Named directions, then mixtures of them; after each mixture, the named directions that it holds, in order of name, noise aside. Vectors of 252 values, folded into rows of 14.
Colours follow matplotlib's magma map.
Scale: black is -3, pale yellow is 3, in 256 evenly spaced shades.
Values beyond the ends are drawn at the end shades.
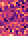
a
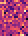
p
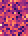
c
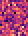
a, c, p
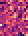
a, c, p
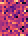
a, c, p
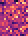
a, c, p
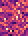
a, c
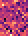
a, c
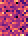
a, c, p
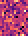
c, p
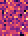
p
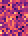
c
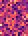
c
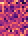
a, p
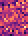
a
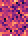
a, c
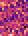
a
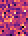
a, c, p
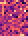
a, p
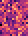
c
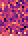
a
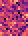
a, c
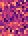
a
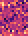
a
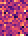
p
